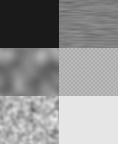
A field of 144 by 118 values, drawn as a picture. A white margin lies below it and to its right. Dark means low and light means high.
The table splits into 3 rows of 2 panels. Panel 1,1: very low, flat. Panel 1,2: middling, streaked across, faint in contrast. Panel 2,1: middling, smooth. Panel 2,2: high, checkered, faint in contrast. Panel 3,1: high, blotchy. Panel 3,2: very high, flat.
